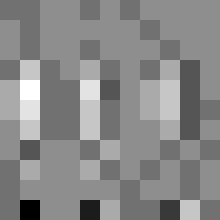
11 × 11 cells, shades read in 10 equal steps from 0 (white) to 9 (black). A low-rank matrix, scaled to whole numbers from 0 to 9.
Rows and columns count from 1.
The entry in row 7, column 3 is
5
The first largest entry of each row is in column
1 2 2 10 6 10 10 2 1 1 2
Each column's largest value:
5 9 5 5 8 6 5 5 7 6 5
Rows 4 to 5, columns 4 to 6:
4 3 5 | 5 1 6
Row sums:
48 46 47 46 39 41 44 48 46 47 57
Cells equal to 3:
11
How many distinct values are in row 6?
6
